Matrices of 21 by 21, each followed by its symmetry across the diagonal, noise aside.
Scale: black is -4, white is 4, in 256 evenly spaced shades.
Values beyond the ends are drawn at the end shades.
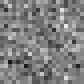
antisymmetric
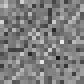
symmetric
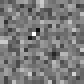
symmetric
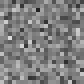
antisymmetric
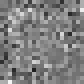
symmetric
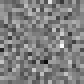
antisymmetric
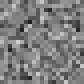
symmetric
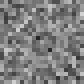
symmetric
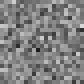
neither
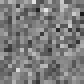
neither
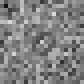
symmetric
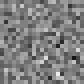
antisymmetric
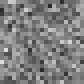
antisymmetric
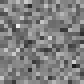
neither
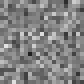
neither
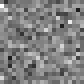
neither
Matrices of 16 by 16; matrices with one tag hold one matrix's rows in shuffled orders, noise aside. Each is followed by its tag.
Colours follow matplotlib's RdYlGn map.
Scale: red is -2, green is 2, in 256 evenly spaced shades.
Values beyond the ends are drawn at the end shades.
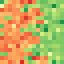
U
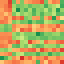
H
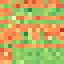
H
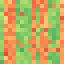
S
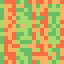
S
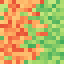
U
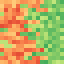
U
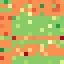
H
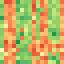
S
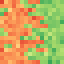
U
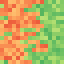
U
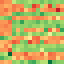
H
